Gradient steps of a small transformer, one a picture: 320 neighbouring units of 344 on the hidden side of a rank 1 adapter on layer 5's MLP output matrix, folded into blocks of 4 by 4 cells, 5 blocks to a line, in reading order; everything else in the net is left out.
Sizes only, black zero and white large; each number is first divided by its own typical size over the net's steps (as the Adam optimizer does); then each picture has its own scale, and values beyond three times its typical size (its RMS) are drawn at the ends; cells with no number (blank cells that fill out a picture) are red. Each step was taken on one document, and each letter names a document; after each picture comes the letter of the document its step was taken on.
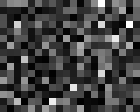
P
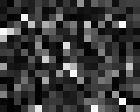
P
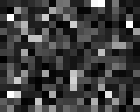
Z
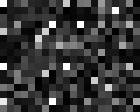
P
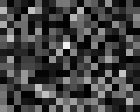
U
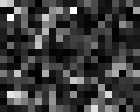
Z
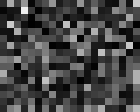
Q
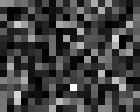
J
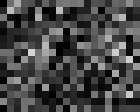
Q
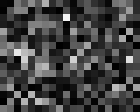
Q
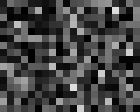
J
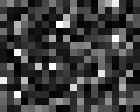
J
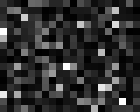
P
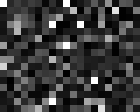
P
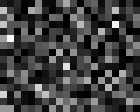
U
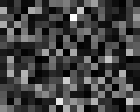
U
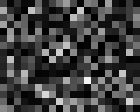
U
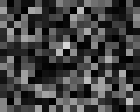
U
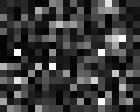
J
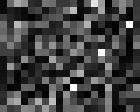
P
